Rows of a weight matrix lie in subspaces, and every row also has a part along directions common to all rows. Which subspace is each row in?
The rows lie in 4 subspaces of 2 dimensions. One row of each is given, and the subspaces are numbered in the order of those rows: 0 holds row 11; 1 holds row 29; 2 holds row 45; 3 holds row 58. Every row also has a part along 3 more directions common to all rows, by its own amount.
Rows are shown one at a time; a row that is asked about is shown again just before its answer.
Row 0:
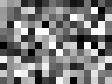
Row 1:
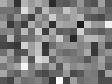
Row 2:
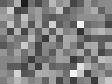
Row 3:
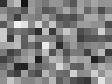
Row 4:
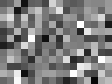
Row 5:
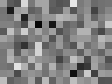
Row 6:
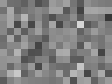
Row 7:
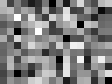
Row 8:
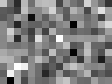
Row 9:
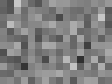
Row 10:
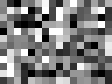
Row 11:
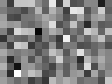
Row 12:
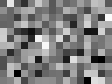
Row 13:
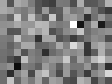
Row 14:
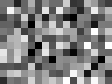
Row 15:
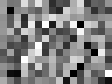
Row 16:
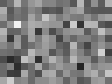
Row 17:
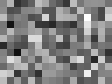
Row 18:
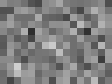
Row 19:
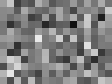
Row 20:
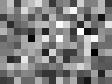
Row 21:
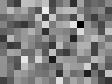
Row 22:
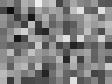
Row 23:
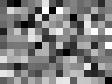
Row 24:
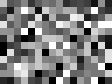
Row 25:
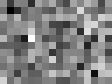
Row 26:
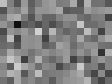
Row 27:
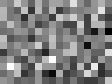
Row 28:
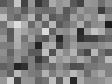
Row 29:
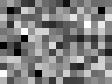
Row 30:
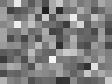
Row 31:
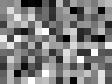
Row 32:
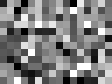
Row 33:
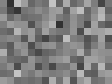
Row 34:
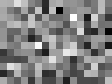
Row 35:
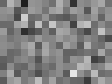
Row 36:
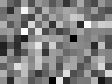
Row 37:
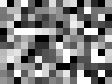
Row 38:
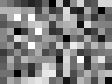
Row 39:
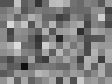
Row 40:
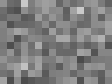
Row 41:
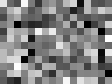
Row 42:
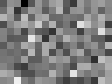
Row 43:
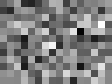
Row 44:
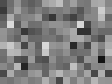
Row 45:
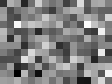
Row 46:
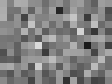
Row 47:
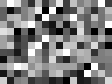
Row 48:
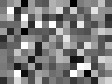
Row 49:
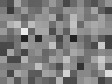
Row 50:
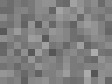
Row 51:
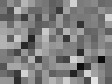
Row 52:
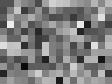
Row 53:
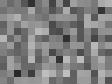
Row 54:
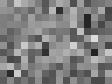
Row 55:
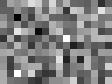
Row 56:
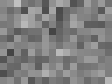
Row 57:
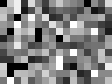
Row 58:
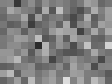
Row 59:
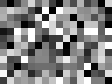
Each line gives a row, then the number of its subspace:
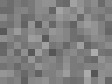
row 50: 3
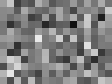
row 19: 1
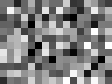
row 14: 3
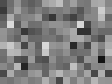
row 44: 1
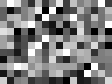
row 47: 3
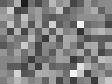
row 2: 2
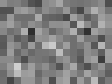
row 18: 1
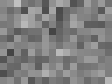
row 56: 3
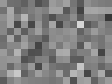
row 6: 2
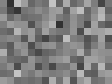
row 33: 0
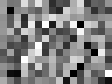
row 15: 2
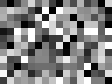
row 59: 3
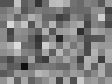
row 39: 1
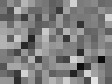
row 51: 2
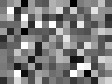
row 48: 2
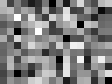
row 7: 0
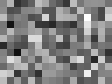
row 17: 1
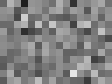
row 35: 2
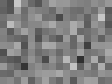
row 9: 1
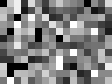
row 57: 0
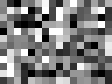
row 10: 3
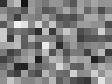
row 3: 2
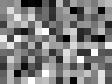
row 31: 0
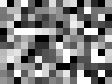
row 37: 2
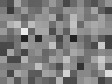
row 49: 1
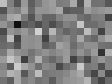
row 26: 2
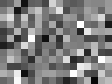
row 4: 2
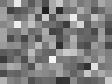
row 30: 3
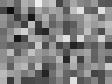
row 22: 0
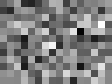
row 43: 1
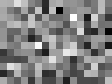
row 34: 3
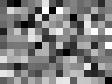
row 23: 3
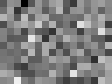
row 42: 2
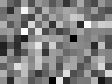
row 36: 1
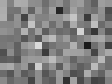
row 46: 3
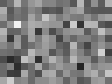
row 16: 2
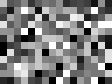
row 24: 1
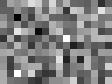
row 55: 0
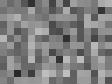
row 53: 0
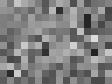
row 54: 3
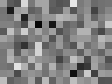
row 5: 2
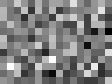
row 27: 3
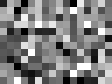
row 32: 2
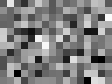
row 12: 2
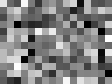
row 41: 2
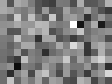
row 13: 0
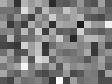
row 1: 1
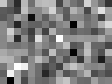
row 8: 0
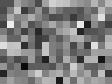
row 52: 1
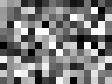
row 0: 1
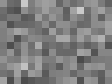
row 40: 0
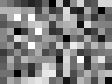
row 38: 0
